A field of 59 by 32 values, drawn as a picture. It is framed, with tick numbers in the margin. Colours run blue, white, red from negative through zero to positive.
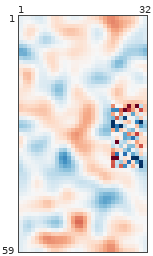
A few values lie far out on both sides of the bulk. The middle right is the roughest part. The halves do not mirror each other. An odd patch, rougher than its surroundings, sits in the middle right. The field is mottled with small blotches.
